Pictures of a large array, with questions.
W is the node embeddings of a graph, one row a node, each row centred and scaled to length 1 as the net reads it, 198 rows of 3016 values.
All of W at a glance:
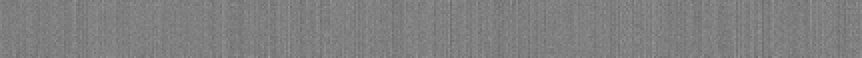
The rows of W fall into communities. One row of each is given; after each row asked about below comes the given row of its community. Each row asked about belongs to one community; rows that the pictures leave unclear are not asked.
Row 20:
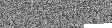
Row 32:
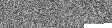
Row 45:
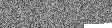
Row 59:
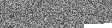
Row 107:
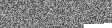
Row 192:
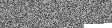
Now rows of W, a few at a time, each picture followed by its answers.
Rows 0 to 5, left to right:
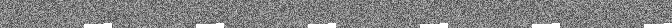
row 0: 32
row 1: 59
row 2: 32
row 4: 32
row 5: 20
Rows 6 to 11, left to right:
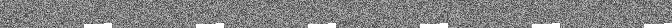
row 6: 59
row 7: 20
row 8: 32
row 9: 192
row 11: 59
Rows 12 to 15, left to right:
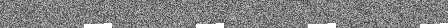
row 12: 20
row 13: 32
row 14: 107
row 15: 20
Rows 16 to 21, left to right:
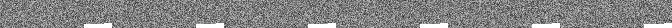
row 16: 20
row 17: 45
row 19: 20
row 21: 192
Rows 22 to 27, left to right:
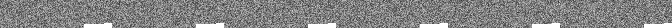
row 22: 32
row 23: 192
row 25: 32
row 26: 192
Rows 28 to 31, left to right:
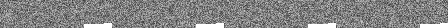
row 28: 20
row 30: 20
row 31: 59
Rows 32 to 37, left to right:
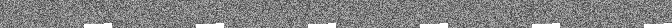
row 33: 107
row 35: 107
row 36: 20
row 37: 20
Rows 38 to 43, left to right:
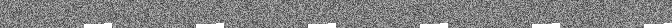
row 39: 59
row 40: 45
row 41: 20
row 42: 192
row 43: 45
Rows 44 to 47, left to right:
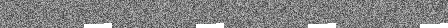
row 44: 20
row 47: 45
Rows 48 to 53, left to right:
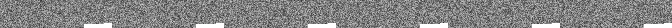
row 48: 45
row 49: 20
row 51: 192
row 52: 107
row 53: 20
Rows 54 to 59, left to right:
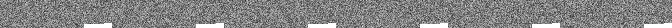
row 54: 192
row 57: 45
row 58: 59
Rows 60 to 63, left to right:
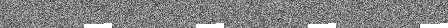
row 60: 32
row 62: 107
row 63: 45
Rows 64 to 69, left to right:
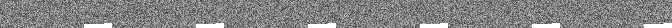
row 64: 59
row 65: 20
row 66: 32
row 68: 107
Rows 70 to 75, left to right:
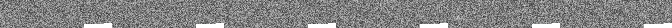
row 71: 20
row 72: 107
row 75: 107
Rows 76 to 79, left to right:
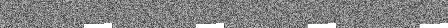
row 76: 59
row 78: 107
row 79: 32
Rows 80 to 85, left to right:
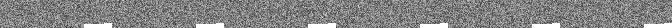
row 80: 20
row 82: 20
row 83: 59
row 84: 59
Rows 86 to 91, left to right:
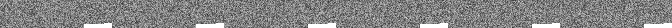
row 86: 107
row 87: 107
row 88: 45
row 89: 45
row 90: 45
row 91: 20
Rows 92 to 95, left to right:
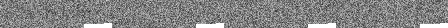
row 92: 20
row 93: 192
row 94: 45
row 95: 192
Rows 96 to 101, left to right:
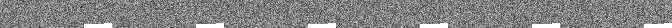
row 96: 45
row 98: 20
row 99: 107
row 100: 20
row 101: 20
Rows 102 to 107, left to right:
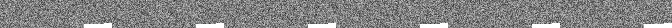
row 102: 32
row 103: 107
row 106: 32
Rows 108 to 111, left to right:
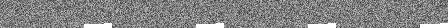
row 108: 32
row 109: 32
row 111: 45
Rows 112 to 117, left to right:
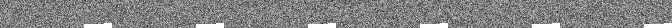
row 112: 32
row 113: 59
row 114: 192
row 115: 192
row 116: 107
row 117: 59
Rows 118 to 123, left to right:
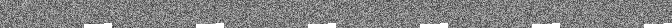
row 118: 59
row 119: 45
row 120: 192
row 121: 32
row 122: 192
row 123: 32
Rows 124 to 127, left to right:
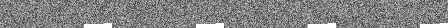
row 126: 107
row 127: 192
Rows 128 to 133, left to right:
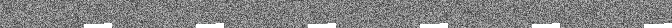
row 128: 20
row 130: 107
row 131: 32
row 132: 32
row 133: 59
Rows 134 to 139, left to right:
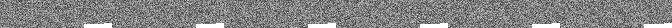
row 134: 20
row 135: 20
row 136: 45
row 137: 59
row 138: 32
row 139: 107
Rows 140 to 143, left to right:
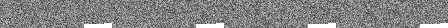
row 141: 107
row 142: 107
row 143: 107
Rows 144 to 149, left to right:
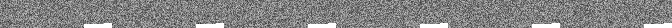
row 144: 32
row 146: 32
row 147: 32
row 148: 32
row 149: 20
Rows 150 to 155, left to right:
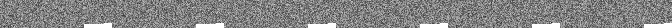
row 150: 45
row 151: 20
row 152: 192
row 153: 32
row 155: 59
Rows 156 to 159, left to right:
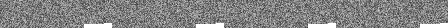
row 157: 107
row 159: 192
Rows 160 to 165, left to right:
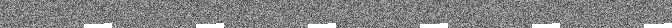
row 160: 32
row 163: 192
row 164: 192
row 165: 32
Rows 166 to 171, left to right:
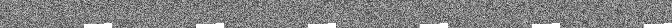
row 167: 45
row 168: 192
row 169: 107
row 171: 107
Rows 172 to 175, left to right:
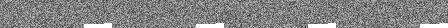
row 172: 32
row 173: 32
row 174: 59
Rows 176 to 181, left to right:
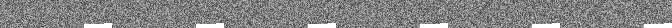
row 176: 192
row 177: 59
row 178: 107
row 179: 192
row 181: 107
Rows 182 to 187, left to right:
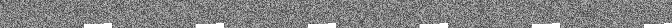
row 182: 20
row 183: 107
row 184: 107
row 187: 59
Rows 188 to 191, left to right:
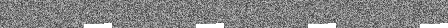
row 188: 192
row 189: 20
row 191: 20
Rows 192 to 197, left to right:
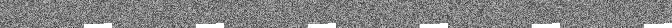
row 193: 192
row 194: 192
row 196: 107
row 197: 20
